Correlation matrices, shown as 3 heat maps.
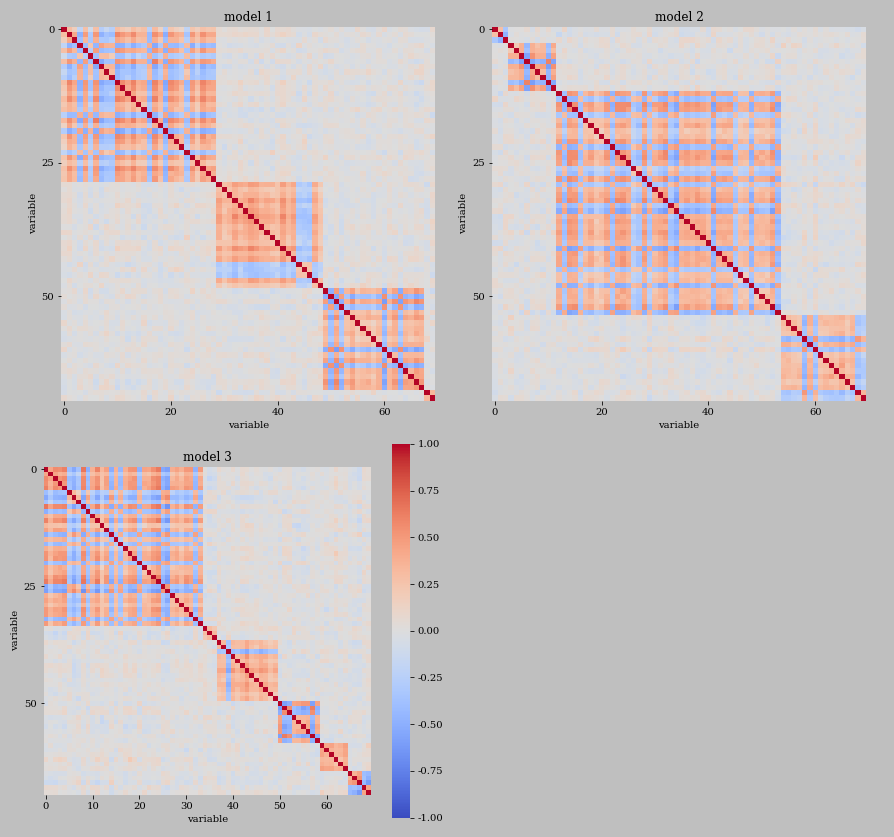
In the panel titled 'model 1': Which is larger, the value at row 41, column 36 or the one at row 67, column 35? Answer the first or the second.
the first
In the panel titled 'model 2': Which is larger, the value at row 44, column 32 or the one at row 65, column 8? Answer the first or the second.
the first
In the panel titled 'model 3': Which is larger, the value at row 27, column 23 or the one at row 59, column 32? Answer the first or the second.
the first
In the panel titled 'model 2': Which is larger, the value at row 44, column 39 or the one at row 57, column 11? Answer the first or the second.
the first
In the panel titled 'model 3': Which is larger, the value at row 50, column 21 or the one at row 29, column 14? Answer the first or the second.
the first
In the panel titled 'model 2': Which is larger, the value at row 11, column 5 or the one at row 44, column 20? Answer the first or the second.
the first
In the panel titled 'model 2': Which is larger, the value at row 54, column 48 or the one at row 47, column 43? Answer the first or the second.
the second
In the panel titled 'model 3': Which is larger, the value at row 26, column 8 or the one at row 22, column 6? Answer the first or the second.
the second
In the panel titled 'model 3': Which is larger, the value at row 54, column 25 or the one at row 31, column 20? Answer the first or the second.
the first
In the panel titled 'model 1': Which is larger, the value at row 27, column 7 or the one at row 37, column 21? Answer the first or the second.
the second
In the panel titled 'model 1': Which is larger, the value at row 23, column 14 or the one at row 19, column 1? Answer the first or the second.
the first
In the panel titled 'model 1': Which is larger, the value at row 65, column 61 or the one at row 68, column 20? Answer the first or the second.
the first
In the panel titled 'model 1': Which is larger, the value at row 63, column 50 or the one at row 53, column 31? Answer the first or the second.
the first
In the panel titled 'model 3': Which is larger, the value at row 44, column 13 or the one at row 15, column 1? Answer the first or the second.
the second
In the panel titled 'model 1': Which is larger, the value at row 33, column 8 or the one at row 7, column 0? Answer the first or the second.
the first
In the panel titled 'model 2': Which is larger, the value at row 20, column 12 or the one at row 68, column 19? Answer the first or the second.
the first
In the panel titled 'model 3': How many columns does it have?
70
